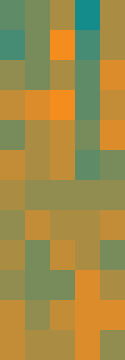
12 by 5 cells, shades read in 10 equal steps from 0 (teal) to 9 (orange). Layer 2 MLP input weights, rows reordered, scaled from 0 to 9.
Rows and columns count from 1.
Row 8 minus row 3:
0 3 0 3 -1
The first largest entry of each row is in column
3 3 5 3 5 1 1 2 3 4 4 4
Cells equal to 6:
14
